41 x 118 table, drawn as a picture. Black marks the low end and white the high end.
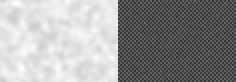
The table splits into one row of 2 panels. Panel 1,1: very high, blotchy, faint in contrast. Panel 1,2: low, checkered.
